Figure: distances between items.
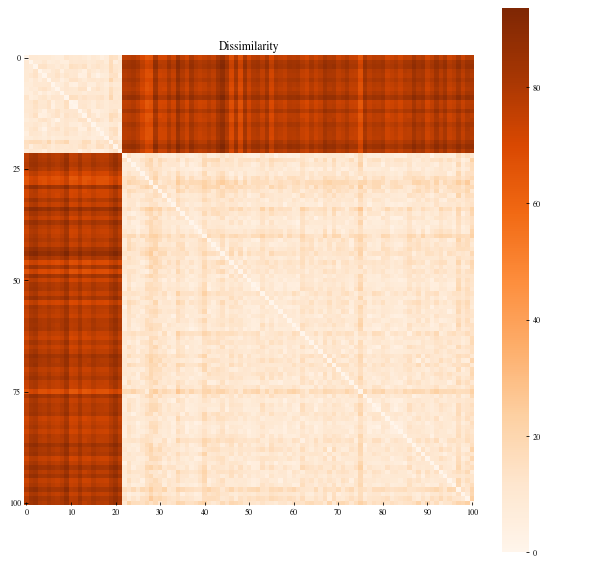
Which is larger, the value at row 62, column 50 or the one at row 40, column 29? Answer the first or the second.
the second
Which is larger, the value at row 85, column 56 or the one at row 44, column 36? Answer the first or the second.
the second
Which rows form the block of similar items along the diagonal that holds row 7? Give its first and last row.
0 to 21
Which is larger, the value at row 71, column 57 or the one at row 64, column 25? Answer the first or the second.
the first
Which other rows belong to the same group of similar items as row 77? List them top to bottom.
22, 23, 24, 25, 26, 27, 28, 29, 30, 31, 32, 33, 34, 35, 36, 37, 38, 39, 40, 41, 42, 43, 44, 45, 46, 47, 48, 49, 50, 51, 52, 53, 54, 55, 56, 57, 58, 59, 60, 61, 62, 63, 64, 65, 66, 67, 68, 69, 70, 71, 72, 73, 74, 75, 76, 78, 79, 80, 81, 82, 83, 84, 85, 86, 87, 88, 89, 90, 91, 92, 93, 94, 95, 96, 97, 98, 99, 100
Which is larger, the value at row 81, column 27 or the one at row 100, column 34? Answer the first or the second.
the second
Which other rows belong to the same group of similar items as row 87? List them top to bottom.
22, 23, 24, 25, 26, 27, 28, 29, 30, 31, 32, 33, 34, 35, 36, 37, 38, 39, 40, 41, 42, 43, 44, 45, 46, 47, 48, 49, 50, 51, 52, 53, 54, 55, 56, 57, 58, 59, 60, 61, 62, 63, 64, 65, 66, 67, 68, 69, 70, 71, 72, 73, 74, 75, 76, 77, 78, 79, 80, 81, 82, 83, 84, 85, 86, 88, 89, 90, 91, 92, 93, 94, 95, 96, 97, 98, 99, 100
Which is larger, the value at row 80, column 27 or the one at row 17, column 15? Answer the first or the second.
the first
